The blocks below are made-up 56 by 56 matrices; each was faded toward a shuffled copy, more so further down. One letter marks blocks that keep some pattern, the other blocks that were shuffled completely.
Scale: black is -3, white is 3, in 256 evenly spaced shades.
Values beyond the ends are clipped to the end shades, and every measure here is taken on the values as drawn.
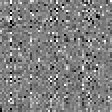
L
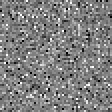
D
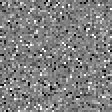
D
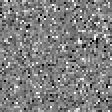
D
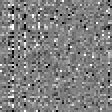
L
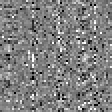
L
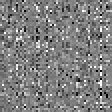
L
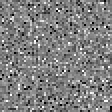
D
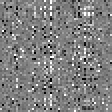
L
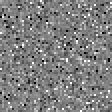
D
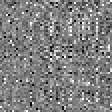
L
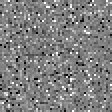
D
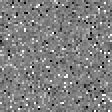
D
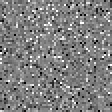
D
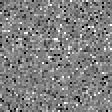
D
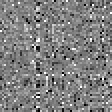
L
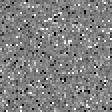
D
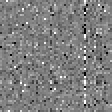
L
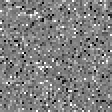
D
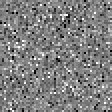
D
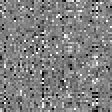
L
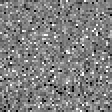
D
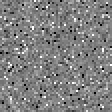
D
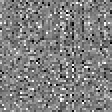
L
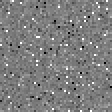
D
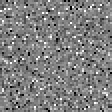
D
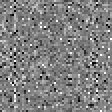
L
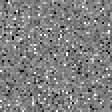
D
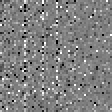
L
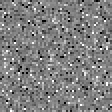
D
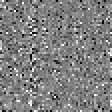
L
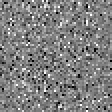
L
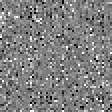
L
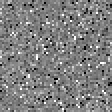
D
